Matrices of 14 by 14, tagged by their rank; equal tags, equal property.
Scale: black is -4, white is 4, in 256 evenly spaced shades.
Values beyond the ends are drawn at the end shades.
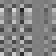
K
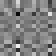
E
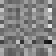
E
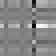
K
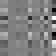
K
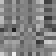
E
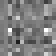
E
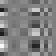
K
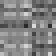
E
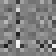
E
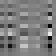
K
